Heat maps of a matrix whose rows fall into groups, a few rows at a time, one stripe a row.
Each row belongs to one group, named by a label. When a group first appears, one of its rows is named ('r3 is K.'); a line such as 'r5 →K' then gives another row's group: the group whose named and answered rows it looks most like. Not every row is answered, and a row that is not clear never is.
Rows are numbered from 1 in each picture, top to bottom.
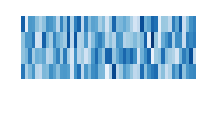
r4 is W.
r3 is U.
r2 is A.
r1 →W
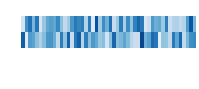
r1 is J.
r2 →W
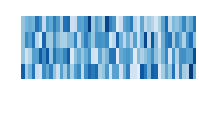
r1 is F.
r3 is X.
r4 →W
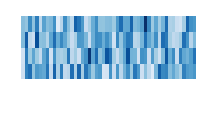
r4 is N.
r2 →U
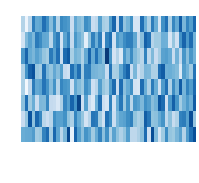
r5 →X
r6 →N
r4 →N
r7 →U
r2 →U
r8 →A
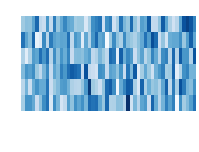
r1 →U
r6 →A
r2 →W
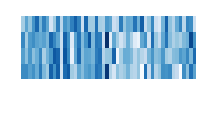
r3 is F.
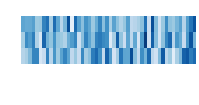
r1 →A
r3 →U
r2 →A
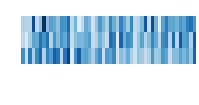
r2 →X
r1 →X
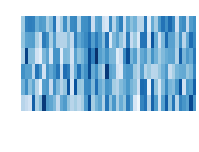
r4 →F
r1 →N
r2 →A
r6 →X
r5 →A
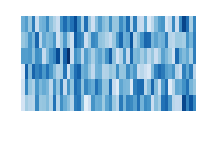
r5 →J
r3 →F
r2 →U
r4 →N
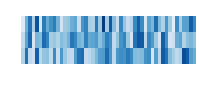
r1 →J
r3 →U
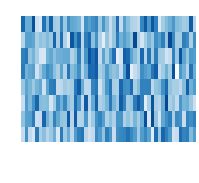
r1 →W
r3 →W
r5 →U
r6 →J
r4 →W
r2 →N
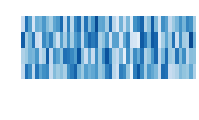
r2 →W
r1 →J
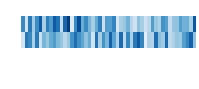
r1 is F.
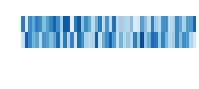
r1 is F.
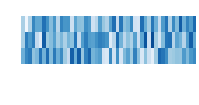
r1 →X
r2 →A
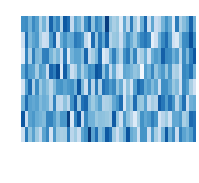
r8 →A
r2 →U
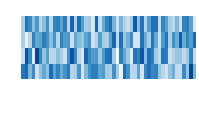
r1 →J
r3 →J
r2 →X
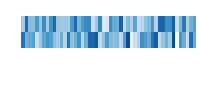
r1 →N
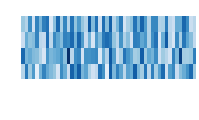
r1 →J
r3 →W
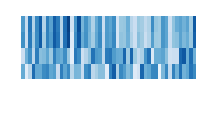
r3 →U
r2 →F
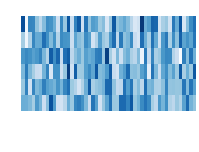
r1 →W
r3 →F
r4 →A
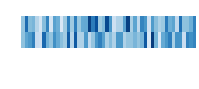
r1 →A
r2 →A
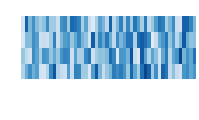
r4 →U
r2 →U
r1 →N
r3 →X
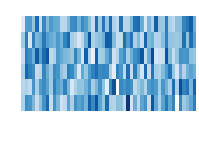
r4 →A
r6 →A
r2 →X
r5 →X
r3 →J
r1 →J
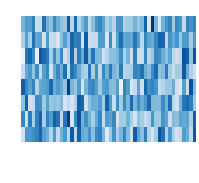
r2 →N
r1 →A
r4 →J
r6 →U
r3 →N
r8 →N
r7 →F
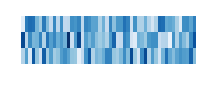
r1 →N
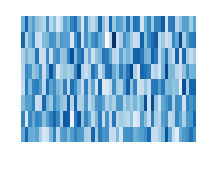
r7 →F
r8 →U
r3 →J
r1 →N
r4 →U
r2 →W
